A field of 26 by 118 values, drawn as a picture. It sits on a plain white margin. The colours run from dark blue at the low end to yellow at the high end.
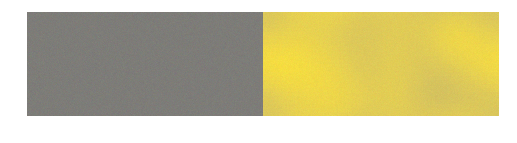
It is made of 1 by 2 panels. Panel 1,1: middling, flat. Panel 1,2: very high, smooth, faint in contrast.
